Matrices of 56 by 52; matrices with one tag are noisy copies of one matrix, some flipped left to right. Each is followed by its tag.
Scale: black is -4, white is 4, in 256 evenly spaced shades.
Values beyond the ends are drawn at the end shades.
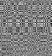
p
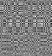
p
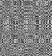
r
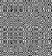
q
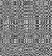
r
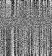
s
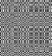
q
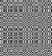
q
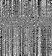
s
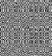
q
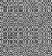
q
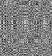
r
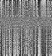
s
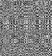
r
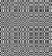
q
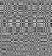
p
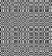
q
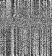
s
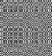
q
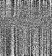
s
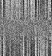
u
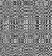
r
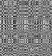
r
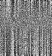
s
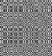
q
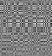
p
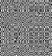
q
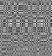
p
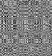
r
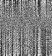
s
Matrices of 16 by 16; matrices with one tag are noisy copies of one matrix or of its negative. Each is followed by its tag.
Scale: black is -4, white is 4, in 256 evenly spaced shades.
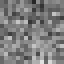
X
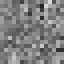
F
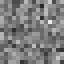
F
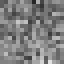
X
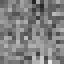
X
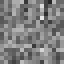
F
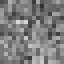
X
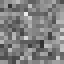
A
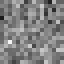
F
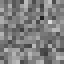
F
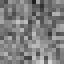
X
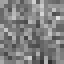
X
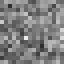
A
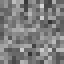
F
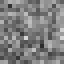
A
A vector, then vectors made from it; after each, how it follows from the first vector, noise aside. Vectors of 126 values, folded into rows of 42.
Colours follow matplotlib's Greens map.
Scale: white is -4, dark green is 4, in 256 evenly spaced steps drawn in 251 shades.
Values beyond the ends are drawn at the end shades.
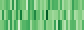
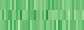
shrunk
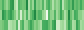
sign-scrambled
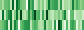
scaled up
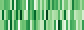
scaled up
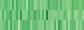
shrunk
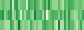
sign-scrambled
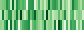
scaled up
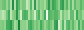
sign-scrambled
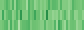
shrunk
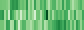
sign-scrambled
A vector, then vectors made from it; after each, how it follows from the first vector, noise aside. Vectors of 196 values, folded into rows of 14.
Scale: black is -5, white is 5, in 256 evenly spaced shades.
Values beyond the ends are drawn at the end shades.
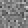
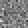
reversed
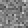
wrapped around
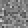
reversed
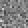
reversed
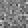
wrapped around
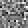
scaled up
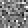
scaled up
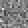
reversed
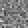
reversed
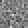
wrapped around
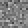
wrapped around
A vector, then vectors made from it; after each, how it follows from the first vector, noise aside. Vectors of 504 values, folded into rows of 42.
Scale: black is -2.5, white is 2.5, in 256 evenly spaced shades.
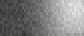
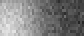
reversed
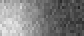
reversed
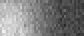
reversed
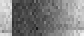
wrapped around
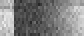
wrapped around
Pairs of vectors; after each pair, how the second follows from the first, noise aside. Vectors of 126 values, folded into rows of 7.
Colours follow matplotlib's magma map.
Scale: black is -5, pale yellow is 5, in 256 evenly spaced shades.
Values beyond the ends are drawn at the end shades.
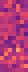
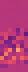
partly zeroed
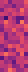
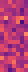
negated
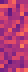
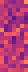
wrapped around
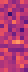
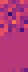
partly zeroed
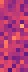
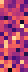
scaled up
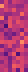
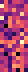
scaled up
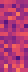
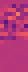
partly zeroed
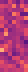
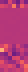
partly zeroed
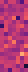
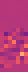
partly zeroed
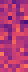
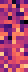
scaled up
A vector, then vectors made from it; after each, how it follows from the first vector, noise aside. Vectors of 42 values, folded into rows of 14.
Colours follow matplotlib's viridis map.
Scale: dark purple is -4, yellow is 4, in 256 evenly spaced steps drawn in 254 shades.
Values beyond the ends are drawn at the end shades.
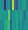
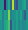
copied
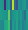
copied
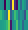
scaled up
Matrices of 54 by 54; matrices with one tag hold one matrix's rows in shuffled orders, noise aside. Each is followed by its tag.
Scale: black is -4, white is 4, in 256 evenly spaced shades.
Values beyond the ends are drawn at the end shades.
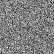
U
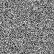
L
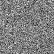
U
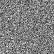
U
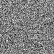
L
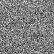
L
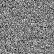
L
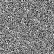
U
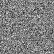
L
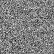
L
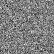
L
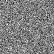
U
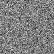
U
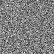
U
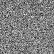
L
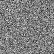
U
